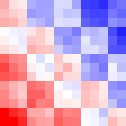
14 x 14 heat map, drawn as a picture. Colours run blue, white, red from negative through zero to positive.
The top right is the ninth with the lowest average. The values follow a bell shape. The field climbs toward the bottom left. The bottom left is the ninth with the highest average.
